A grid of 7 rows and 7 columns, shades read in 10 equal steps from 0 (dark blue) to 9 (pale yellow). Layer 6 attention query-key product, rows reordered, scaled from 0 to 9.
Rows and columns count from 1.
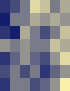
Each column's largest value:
5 4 6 8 7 7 9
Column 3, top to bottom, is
4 4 6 5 5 2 4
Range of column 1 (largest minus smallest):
5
